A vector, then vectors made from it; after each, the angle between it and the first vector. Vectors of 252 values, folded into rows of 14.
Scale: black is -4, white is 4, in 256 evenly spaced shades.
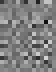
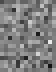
partly aligned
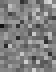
partly aligned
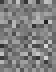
nearly parallel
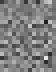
nearly parallel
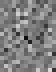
orthogonal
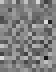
nearly opposite
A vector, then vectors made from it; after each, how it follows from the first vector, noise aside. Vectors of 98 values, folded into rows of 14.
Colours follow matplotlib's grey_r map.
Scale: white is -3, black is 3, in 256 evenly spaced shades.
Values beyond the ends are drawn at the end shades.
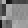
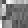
negated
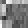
negated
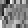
sign-scrambled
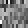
sign-scrambled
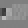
partly zeroed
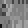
partly zeroed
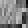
reversed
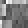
negated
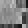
reversed
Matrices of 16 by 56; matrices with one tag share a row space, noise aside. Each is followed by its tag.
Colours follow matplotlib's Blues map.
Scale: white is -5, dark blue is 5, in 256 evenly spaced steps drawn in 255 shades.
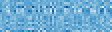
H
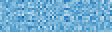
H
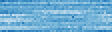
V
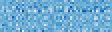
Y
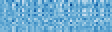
Y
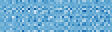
Y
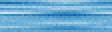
V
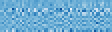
Y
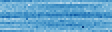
V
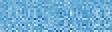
Y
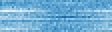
V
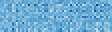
Y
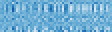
Y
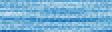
V
